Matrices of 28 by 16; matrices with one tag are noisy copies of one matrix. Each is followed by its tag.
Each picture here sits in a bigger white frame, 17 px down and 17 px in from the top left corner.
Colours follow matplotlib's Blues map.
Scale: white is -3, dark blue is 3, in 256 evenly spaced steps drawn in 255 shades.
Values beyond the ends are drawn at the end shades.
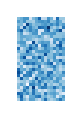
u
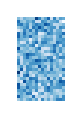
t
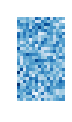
t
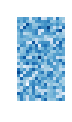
u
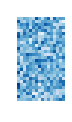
t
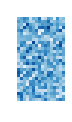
u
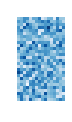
u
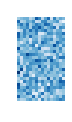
t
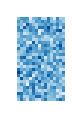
u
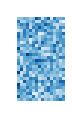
t
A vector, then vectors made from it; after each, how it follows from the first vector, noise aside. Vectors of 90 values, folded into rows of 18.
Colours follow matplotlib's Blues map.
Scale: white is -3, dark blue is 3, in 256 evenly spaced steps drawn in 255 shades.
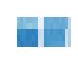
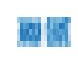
wrapped around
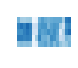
wrapped around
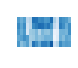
wrapped around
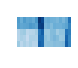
negated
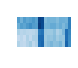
negated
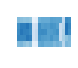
wrapped around
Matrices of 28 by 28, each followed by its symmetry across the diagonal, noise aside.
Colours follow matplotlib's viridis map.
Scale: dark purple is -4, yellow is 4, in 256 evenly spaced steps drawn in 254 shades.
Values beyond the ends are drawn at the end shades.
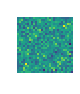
symmetric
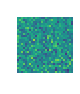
neither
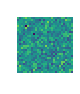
symmetric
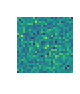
symmetric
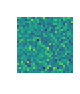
neither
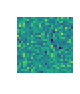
neither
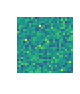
symmetric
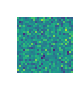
neither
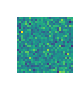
neither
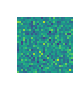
neither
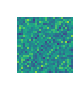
symmetric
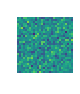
symmetric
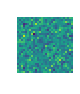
symmetric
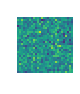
neither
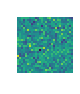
neither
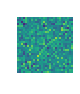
symmetric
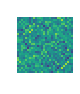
symmetric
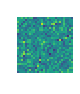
symmetric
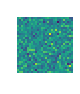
neither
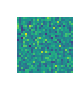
neither
